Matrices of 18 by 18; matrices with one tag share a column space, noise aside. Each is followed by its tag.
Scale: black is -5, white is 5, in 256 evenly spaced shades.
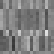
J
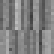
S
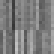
S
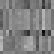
J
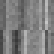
S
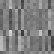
J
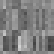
J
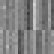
S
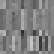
J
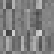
J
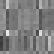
J
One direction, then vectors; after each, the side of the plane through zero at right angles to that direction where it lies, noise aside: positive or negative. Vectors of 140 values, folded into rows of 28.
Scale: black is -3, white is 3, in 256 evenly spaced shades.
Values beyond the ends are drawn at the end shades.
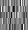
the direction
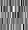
negative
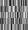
negative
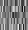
negative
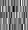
positive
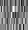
negative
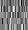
negative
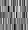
positive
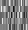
positive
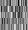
negative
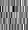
positive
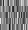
positive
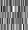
negative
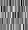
negative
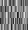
negative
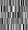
negative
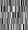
negative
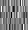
positive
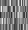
positive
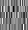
positive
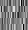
negative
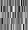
negative
